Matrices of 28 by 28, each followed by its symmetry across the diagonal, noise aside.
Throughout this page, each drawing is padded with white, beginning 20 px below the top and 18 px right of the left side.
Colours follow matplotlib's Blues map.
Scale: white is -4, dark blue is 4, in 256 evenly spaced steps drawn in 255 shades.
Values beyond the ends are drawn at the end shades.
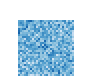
symmetric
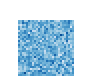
antisymmetric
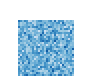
neither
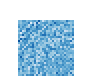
symmetric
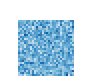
antisymmetric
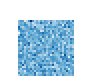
antisymmetric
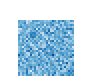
symmetric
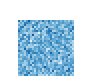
symmetric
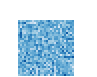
antisymmetric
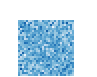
symmetric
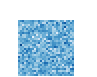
neither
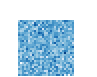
neither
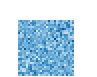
antisymmetric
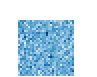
neither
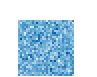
symmetric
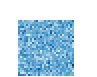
neither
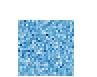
neither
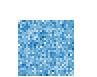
symmetric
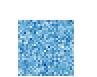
antisymmetric
